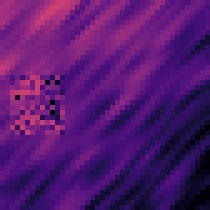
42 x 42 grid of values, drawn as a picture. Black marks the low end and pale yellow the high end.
Ninth with the lowest average: bottom right. Slope: up to the top left. Odd patch: rougher, in the middle left. Mirror symmetry: none.
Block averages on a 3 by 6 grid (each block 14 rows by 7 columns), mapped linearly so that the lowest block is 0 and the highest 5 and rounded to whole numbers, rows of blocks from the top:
5 5 4 4 4 2 | 5 4 3 3 2 1 | 2 2 2 1 1 0
